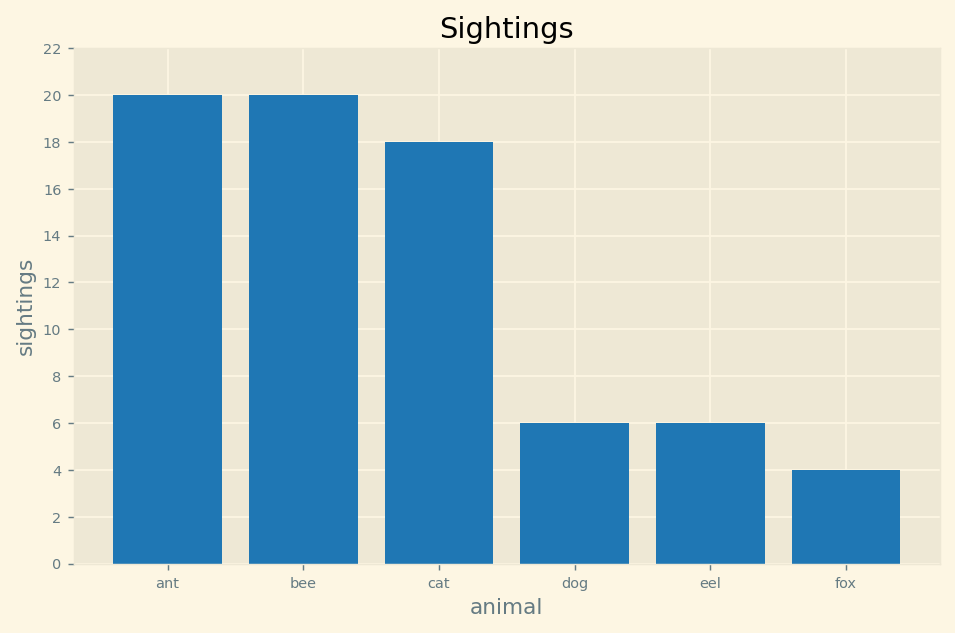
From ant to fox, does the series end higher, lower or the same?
lower
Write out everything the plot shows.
Title: Sightings
x-axis: animal, ticks ant bee cat dog eel fox
y-axis: sightings, ticks 0 2 4 6 8 10 12 14 16 18 20 22
Values:
20 20 18 6 6 4
